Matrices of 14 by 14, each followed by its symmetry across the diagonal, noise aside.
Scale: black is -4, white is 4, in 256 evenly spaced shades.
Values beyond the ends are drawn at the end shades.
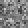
antisymmetric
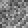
symmetric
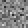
neither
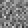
neither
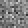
antisymmetric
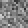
antisymmetric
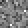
symmetric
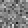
neither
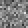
neither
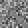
symmetric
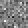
neither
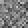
symmetric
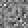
symmetric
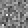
neither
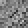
symmetric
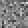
antisymmetric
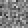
antisymmetric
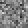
neither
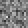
neither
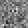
neither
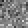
neither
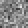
symmetric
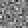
antisymmetric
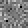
symmetric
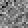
symmetric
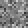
antisymmetric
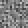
antisymmetric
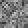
symmetric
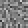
antisymmetric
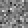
antisymmetric
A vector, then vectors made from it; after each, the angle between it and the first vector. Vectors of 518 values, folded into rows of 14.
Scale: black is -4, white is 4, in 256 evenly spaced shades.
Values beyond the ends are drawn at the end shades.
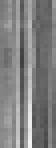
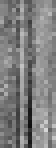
nearly opposite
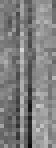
nearly opposite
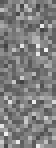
orthogonal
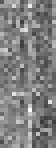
partly aligned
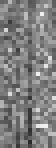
partly opposed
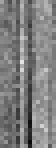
nearly opposite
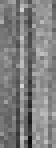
nearly opposite
